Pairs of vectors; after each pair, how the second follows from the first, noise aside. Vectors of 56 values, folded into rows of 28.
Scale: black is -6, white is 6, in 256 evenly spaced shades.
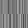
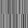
copied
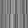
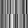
scaled up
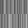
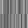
shuffled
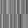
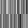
scaled up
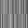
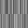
shuffled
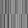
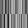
scaled up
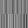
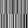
scaled up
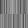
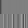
partly zeroed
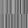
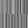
copied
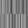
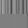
partly zeroed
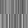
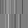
partly zeroed
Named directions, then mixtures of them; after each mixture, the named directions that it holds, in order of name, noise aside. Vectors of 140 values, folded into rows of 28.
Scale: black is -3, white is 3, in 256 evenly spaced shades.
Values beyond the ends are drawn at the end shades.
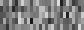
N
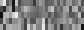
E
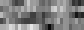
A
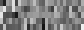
E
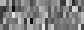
E, N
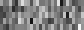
N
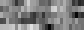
A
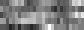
A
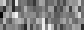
A, E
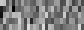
E, N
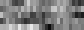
A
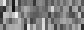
E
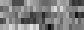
A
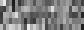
A, E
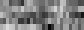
A, N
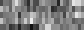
A, N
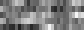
A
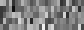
E, N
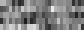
A, E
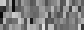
E, N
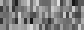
A, N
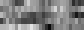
A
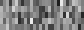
N
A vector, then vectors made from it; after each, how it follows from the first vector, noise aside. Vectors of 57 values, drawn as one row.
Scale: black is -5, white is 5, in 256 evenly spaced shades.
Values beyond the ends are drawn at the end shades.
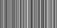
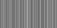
shrunk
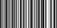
scaled up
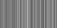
shrunk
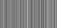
shrunk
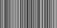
sign-scrambled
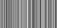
sign-scrambled
